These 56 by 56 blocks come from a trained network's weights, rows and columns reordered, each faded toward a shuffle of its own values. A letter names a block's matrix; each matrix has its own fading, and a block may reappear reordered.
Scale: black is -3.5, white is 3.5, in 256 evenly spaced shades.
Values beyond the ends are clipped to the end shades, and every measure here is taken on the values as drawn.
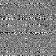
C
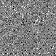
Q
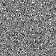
Q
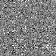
Q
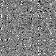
Q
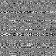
C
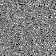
Q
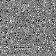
Q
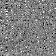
Q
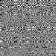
C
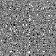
Q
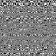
C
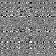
C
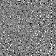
Q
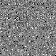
Q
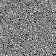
Q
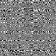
C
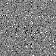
Q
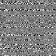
C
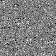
Q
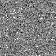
Q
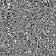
Q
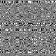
C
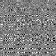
C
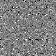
Q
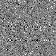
Q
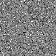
Q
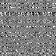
C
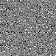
Q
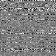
C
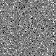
Q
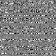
C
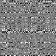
C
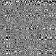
C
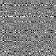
C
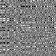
C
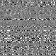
C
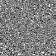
Q
